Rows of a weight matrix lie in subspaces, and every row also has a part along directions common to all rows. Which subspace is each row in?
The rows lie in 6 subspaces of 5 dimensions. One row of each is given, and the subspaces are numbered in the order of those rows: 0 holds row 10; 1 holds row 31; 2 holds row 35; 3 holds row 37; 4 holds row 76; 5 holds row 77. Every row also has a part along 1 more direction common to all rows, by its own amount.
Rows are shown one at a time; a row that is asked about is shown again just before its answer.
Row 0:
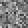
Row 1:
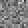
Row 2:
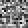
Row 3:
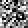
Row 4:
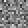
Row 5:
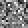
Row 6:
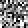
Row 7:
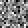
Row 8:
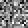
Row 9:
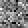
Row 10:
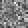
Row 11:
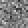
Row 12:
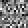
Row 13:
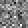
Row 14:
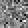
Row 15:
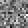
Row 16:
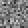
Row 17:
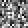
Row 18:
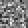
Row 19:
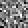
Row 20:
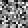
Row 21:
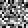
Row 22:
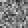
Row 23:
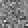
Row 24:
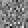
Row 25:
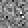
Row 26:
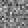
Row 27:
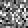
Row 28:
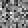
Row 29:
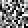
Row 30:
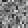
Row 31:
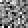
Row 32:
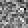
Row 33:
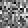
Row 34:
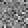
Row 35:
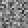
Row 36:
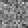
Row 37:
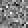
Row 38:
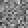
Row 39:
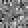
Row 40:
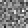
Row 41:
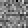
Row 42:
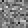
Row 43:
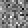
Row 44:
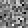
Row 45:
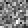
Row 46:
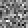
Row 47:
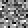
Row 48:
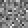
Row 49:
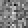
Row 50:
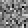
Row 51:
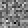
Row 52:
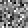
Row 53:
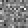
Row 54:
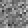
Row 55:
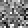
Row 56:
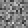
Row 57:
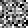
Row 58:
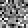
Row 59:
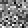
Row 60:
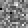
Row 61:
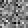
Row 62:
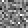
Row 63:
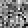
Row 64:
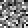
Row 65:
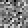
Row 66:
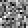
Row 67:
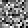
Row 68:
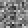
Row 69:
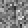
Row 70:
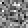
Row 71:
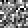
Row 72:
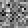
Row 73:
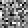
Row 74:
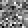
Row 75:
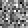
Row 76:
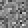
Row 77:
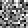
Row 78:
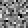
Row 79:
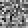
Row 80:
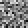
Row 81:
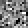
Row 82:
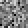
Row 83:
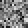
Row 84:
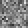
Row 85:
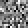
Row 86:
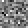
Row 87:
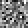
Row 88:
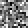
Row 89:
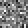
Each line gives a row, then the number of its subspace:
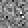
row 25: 4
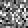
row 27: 3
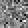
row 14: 1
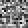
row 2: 2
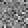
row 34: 0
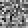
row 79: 2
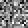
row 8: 4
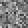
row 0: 4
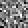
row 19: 2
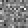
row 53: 3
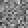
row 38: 5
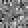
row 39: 0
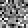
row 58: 5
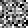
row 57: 4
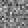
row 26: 5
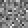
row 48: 5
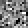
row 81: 4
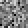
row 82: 1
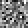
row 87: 1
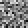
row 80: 1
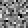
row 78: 2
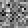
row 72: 3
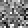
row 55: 5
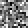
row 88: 4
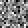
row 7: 5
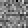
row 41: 2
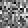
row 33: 3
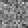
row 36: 4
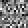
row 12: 1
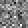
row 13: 0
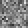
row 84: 3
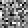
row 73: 2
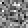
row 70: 3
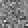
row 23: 1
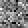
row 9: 0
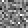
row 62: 3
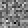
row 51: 2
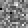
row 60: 3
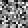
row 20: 4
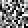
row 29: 1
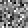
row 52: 0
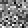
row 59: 0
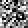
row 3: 1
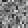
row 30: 4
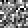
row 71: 3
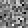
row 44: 5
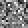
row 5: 3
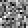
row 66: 2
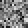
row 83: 0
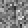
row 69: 0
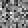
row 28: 3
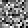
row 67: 1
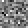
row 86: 3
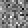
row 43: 0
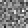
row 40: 0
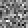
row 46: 2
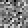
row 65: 1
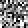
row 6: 5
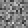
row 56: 4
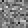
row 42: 3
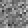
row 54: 4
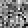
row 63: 5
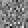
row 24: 1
